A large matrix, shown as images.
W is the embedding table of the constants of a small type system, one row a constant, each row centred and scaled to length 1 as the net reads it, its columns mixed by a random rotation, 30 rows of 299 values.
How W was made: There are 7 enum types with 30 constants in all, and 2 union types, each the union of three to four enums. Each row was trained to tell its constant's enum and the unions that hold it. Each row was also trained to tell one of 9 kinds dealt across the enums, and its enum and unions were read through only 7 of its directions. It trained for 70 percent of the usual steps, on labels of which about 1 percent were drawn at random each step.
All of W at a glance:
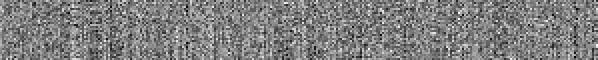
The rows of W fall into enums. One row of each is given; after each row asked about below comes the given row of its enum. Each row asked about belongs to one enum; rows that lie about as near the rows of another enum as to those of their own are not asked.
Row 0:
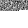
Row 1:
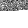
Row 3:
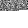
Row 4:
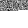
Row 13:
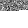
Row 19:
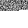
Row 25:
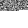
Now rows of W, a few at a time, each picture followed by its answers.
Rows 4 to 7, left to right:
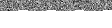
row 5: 0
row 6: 0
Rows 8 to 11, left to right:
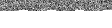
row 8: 1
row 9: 13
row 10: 19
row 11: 0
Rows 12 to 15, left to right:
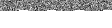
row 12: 4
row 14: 3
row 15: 25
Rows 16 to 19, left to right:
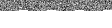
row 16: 3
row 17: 13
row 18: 13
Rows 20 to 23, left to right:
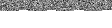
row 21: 3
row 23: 3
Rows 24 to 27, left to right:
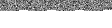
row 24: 25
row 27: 25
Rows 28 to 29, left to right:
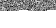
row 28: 13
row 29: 25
